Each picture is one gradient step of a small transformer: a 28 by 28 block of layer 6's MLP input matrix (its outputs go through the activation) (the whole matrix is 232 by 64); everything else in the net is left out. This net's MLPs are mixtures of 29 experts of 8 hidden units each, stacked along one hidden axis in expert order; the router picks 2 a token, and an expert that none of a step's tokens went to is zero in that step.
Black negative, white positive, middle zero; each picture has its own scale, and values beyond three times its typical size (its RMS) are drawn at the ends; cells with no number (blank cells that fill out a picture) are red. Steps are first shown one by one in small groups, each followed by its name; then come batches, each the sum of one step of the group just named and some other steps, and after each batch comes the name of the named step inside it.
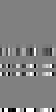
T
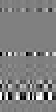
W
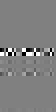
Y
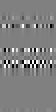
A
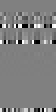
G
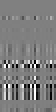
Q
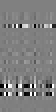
Y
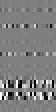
W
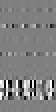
W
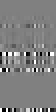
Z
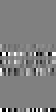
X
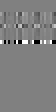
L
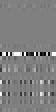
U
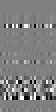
X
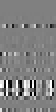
Z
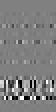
L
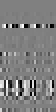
Z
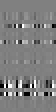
L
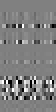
L
